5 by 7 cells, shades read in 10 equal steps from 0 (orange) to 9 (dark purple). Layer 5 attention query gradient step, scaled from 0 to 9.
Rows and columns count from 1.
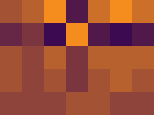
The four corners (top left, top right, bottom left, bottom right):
4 2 5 5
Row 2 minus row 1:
3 3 9 -8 6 9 6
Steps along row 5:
same same down same up same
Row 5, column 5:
4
